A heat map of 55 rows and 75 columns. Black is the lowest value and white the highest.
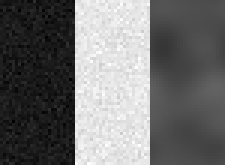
It is made of 1 by 3 panels. Panel 1,1: very low, fine-grained, faint in contrast. Panel 1,2: very high, fine-grained, faint in contrast. Panel 1,3: low, smooth, faint in contrast.
